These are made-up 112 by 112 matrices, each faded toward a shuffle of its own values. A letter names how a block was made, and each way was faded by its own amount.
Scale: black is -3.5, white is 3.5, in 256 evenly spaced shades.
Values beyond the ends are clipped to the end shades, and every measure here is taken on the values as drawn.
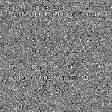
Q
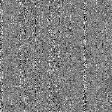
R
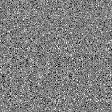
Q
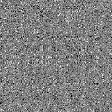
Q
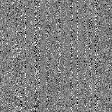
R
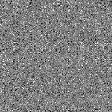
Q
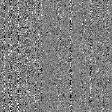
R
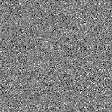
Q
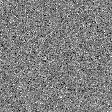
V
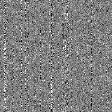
R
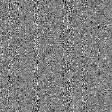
R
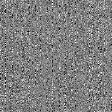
R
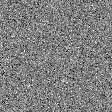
V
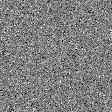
V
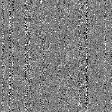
R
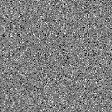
Q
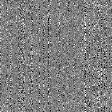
R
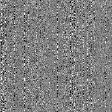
R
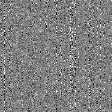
R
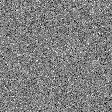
V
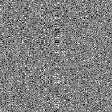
Q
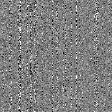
R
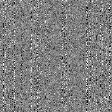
R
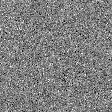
V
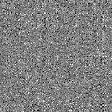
Q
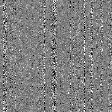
R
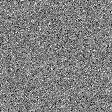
V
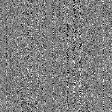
R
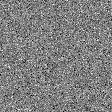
V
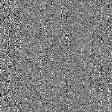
R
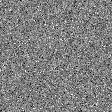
V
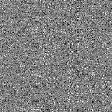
Q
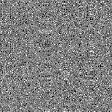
Q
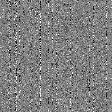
R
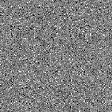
Q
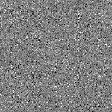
Q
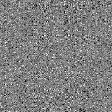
Q
